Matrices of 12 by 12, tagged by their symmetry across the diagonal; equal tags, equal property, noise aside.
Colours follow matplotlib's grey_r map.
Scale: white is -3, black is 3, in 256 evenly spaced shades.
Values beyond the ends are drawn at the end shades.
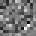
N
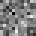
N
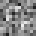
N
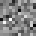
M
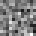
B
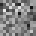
M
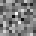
B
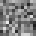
B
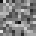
M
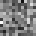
B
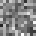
N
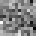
M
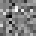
B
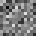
N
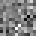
B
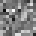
M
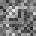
N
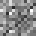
N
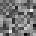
N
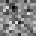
M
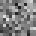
B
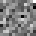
M
